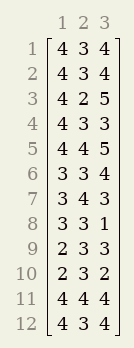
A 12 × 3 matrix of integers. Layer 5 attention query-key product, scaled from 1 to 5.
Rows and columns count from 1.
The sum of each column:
41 38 42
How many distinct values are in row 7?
2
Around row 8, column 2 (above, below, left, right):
4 3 3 1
